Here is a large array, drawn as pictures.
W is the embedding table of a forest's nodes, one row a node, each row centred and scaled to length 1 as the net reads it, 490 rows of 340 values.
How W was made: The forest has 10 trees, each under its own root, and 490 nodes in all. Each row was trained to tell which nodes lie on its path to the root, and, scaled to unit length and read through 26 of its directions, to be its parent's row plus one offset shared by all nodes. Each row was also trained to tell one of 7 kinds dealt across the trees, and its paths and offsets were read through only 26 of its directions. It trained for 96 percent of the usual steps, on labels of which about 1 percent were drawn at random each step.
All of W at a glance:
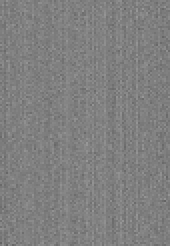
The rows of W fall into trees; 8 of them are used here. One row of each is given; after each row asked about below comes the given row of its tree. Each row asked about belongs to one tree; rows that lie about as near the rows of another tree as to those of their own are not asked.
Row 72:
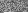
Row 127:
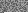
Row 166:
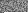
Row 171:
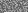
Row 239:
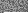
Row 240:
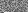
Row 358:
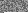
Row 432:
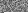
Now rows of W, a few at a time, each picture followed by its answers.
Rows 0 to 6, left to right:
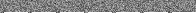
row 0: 127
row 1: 239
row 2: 72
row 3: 240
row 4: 166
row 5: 166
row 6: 240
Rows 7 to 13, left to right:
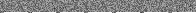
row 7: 171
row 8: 127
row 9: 240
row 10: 171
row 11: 127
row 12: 166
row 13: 171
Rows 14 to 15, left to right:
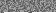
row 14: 239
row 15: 171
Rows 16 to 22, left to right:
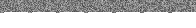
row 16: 127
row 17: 127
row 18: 166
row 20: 432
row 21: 240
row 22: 240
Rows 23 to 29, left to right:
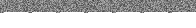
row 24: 358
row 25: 127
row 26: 432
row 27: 358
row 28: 127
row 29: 432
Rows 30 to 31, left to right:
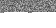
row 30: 432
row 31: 432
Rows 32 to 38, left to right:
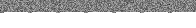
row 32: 240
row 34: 432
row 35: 358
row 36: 240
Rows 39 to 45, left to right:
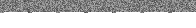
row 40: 240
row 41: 240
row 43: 72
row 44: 432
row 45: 171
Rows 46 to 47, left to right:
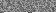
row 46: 239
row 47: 166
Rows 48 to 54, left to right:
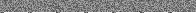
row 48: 166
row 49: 127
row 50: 166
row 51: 166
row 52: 239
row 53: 166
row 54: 240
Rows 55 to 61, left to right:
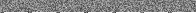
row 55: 239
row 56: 72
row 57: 72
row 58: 166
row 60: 127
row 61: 166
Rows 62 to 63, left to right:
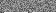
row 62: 72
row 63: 240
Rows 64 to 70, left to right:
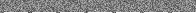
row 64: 127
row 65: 166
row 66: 240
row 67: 171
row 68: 72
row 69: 240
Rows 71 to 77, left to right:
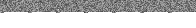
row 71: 432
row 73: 240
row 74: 358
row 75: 166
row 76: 432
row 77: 239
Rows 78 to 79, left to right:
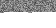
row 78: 166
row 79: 127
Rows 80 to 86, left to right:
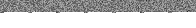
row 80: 432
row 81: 127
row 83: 240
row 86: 432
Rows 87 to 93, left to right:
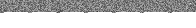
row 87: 240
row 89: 171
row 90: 432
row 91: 358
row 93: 127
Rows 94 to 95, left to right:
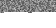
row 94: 239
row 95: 240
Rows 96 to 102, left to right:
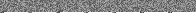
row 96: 432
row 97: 171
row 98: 171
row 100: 127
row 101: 166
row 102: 72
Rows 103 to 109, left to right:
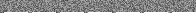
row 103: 166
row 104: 127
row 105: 166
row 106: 240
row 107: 72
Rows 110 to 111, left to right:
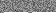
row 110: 240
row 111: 240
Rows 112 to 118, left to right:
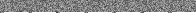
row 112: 72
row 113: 171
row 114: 166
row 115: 432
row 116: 432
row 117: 171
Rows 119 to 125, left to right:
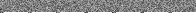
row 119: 240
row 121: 240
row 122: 239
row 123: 166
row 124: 171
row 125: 72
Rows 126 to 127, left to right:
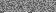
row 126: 171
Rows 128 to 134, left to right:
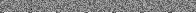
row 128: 358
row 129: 171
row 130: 358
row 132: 432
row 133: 239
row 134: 432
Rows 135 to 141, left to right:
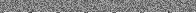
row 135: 127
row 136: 127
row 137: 240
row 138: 432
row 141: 72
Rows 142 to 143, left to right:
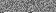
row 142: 358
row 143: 432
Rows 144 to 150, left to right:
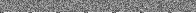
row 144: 166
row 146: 239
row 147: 72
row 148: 166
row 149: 166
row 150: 240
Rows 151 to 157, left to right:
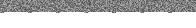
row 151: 239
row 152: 171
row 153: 432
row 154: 127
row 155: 166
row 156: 171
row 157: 432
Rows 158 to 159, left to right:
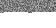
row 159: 166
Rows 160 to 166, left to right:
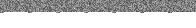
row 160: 127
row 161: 72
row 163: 127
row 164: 127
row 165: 432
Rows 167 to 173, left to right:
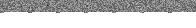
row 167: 432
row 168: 240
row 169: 358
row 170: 166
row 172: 127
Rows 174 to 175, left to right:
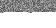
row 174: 240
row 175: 127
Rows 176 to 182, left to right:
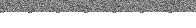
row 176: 127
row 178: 166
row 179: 166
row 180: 171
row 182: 171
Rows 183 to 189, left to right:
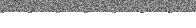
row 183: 432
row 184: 127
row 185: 171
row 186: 432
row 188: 166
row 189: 166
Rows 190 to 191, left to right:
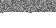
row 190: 358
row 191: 239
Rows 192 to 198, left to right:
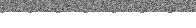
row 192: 127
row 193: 127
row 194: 432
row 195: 239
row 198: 240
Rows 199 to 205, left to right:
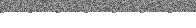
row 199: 240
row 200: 171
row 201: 166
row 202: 72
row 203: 240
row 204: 240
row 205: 358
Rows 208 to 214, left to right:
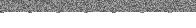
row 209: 166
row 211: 432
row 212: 240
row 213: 127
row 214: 127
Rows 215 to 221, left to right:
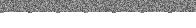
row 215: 166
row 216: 358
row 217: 432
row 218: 72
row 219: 166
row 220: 432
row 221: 240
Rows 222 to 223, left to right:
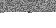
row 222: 127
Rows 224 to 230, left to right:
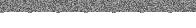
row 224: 127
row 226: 432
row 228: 358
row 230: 127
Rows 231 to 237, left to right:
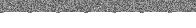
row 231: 239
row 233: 239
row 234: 432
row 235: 127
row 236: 166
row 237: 72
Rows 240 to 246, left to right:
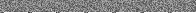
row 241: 166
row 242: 166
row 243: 127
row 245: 171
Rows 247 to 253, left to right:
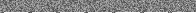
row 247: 432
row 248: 239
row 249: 240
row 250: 432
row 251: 171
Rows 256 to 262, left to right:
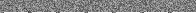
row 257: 166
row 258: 127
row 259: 171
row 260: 358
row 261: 127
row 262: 240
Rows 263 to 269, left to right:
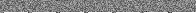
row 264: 358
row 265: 166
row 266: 240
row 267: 432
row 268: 432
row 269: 166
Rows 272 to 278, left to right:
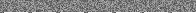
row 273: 239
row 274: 127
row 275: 432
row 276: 240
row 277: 127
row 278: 127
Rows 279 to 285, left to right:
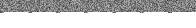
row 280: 171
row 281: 432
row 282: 166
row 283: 239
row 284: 127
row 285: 166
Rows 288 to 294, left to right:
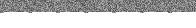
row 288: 166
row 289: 127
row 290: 72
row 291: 127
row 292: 358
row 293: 240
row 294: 72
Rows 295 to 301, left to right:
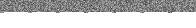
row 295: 127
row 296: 127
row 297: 240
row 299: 432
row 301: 166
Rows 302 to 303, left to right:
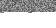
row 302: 240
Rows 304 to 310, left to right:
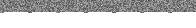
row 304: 432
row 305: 166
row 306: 127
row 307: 166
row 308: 358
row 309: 239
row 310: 358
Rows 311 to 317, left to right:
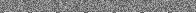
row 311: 127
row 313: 239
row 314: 432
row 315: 432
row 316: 166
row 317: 432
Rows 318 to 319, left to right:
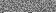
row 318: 171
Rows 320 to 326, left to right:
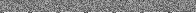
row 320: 166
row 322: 127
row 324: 432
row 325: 239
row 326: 240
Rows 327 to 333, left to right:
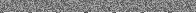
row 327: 358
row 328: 239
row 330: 166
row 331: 72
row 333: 171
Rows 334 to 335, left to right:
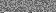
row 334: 240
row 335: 432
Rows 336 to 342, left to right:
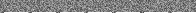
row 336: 127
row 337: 171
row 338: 72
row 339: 171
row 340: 432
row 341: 72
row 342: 127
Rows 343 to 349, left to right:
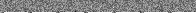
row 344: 432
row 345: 432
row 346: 166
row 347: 432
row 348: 72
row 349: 358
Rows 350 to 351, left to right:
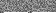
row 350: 166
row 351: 432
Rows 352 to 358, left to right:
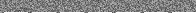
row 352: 127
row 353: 432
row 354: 239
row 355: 432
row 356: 166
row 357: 239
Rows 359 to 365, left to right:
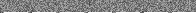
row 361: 239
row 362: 127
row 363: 72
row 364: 432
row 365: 127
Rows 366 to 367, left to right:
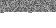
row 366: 166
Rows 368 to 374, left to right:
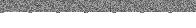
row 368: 432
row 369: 127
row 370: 166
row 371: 166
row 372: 166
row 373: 127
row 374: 358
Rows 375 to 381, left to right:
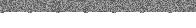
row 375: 171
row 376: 127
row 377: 171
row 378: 240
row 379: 72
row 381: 72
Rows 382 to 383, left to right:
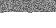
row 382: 239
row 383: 127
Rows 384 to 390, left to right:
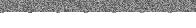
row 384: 127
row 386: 239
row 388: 127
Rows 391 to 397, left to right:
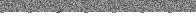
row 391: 358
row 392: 171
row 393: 432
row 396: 127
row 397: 166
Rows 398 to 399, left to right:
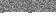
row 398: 171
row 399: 171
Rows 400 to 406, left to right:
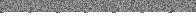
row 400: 240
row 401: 239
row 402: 166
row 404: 166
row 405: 72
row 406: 432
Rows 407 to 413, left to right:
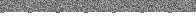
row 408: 240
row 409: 166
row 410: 432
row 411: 432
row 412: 432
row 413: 127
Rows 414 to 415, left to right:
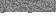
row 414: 127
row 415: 166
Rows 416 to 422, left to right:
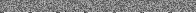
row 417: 239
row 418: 166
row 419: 166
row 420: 432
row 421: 166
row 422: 127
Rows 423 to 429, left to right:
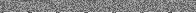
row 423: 171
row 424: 166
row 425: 240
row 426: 166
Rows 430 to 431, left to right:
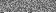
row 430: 166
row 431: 171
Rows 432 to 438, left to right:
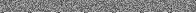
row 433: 240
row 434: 127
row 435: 358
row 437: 72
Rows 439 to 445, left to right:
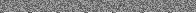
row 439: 166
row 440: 358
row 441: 358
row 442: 166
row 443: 358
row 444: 127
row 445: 127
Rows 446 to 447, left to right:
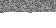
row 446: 166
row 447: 127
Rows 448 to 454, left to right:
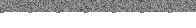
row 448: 240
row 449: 127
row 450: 127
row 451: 166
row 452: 72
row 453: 240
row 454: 127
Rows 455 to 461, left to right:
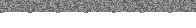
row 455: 166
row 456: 240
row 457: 171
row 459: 72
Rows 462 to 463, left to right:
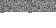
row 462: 171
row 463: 171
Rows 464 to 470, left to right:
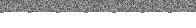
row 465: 432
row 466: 432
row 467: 432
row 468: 166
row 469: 127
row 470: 432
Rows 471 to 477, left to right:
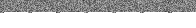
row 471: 127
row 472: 127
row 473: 240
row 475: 127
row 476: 127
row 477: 72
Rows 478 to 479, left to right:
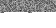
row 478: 432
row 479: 166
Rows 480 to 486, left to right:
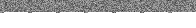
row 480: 240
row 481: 432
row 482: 166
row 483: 358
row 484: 166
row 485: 358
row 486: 127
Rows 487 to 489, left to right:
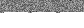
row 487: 72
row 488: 432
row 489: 171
